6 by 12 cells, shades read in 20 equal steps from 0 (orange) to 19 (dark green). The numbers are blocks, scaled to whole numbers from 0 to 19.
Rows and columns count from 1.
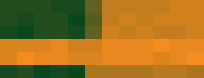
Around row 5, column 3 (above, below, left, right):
2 19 0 1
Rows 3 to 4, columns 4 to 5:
17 18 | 1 3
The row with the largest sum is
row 6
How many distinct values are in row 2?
6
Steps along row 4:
same same down up same down same same down up same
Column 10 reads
4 3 4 0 2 5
